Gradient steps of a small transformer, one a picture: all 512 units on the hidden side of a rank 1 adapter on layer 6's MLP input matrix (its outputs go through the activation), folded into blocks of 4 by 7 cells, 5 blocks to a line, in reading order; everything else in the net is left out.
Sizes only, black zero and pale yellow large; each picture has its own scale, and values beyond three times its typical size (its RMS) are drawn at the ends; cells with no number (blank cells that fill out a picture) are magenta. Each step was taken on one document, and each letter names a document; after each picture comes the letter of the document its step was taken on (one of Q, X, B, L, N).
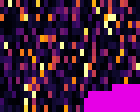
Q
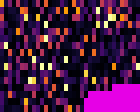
Q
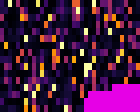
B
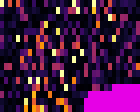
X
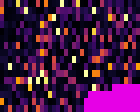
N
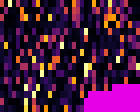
B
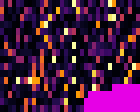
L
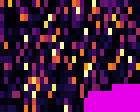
Q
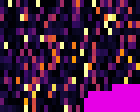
Q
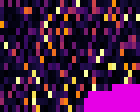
N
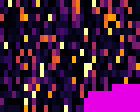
B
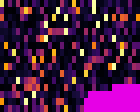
N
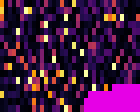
N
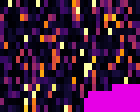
B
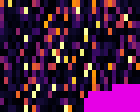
Q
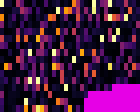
X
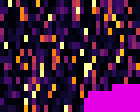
B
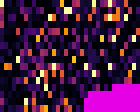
X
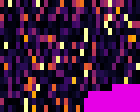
Q
